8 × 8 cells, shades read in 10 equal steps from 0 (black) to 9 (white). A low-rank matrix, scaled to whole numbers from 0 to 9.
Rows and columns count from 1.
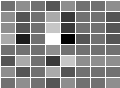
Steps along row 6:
up down down up down same same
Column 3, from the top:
4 4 4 4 4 4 4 4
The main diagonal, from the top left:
4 3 4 9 4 5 4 5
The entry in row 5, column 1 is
4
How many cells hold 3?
11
